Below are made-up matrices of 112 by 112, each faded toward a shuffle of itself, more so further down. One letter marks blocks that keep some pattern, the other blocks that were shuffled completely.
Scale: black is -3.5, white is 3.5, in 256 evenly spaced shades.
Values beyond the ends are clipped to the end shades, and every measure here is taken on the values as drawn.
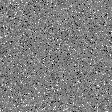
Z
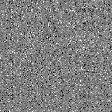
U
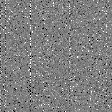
U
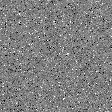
Z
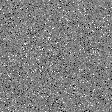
Z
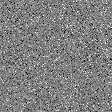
Z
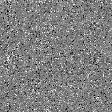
U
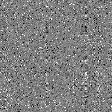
U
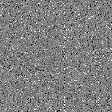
U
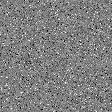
Z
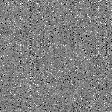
U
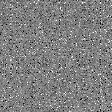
U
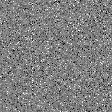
U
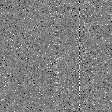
U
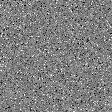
Z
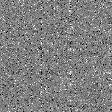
U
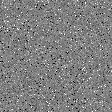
Z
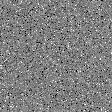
Z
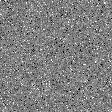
Z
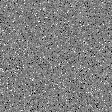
Z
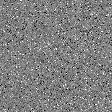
Z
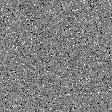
Z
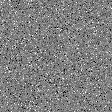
Z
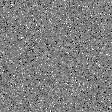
Z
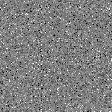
U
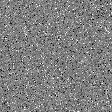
Z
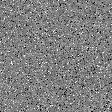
Z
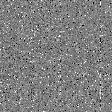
U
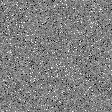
Z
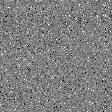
U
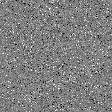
U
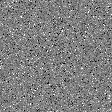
Z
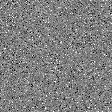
U
